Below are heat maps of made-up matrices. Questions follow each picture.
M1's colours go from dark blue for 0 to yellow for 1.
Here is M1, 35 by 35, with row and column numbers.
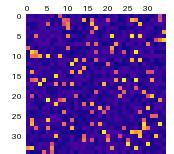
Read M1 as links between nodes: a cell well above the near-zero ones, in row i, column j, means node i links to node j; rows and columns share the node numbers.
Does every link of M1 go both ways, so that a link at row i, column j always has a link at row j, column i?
yes
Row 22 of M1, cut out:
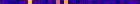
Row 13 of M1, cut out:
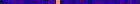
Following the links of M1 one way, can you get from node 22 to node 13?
yes
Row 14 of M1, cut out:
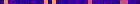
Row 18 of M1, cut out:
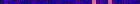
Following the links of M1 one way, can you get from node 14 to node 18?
yes
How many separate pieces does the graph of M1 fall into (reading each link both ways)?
1
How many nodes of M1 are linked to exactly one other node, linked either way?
2
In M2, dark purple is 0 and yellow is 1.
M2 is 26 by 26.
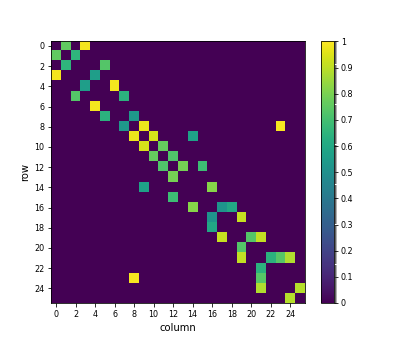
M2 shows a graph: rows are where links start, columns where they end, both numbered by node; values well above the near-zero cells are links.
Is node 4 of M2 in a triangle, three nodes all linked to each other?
no
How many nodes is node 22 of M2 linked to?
1
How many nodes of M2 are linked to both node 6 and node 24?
0
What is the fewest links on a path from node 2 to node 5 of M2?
1
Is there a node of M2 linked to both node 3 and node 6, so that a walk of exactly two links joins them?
yes
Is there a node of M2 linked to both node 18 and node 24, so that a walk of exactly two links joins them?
no
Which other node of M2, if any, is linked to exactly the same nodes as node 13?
node 15
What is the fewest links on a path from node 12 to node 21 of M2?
6
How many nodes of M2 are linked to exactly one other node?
7
